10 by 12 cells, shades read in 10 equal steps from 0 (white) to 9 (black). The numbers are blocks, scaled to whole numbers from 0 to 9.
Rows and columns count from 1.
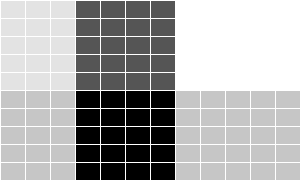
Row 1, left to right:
1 1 1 6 6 6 6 0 0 0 0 0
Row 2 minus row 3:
0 0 0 0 0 0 0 0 0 0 0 0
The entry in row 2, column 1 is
1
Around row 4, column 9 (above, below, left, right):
0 0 0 0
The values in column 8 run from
0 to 2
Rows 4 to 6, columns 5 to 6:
6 6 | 6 6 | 9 9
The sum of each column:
15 15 15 75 75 75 75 10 10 10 10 10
